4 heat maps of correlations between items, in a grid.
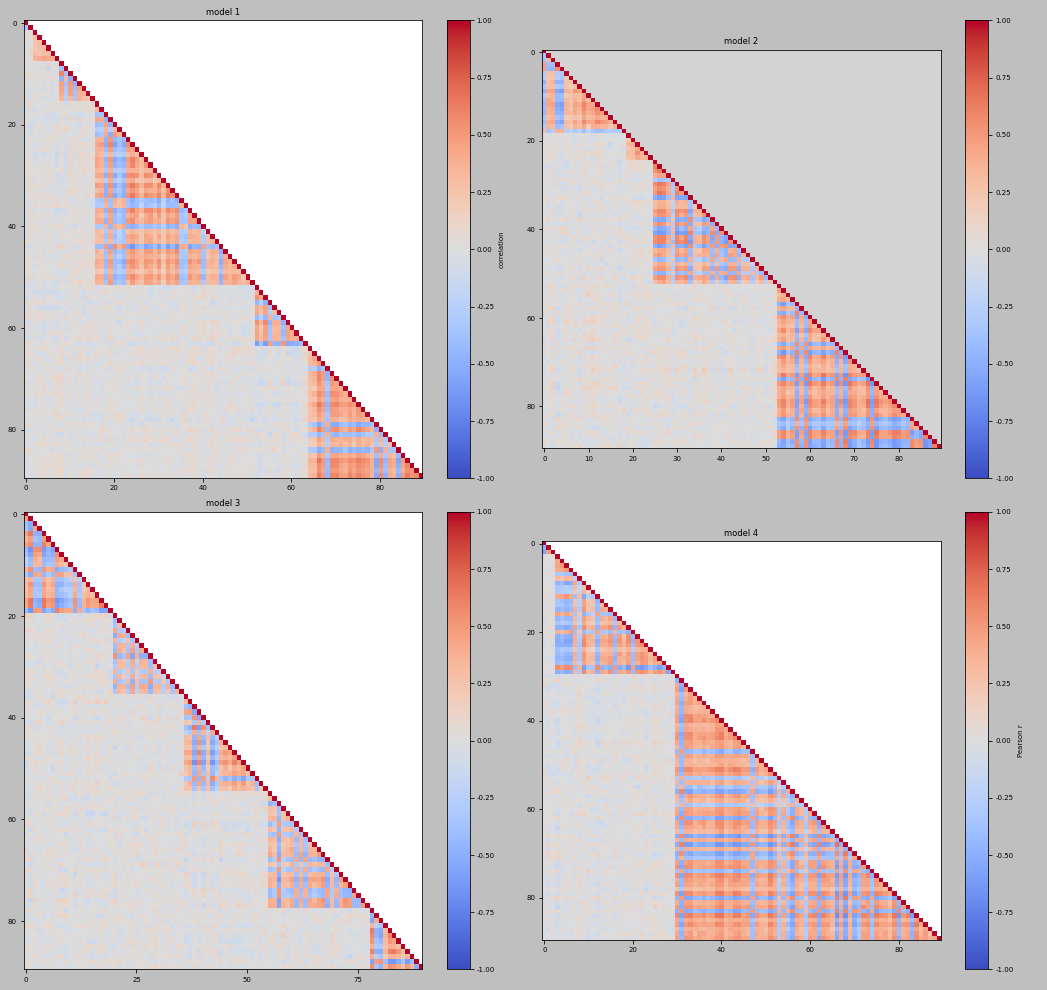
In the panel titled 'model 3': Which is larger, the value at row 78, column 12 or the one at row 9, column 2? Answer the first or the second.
the second
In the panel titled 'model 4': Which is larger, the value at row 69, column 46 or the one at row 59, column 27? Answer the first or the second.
the first
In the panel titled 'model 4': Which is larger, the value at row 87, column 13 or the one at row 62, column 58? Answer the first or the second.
the first
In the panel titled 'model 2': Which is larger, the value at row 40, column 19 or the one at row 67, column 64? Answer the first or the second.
the second
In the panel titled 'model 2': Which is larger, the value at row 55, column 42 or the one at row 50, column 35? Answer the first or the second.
the first
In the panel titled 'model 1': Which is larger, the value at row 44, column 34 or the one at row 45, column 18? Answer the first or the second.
the second
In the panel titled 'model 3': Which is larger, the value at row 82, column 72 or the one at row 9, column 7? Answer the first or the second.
the second
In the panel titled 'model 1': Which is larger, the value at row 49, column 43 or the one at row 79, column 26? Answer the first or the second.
the first
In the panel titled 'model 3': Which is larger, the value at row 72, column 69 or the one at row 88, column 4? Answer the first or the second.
the first
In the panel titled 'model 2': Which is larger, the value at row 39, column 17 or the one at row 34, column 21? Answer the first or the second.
the second
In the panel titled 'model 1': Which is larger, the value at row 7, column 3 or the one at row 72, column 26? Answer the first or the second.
the first
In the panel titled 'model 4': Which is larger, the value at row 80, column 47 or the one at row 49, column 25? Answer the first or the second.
the first
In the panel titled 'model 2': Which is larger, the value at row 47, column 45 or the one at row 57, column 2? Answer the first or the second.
the second
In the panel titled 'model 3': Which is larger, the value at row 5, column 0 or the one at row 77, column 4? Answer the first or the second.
the first
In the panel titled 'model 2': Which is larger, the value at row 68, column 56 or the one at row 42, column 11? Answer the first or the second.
the second
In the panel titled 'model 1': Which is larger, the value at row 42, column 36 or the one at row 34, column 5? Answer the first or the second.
the second
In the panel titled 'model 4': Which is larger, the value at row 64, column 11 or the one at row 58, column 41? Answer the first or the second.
the second
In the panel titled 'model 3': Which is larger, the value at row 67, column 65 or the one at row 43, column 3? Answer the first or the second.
the first
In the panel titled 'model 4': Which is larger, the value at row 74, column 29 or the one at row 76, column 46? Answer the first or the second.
the second
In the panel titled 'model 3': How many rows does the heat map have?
90
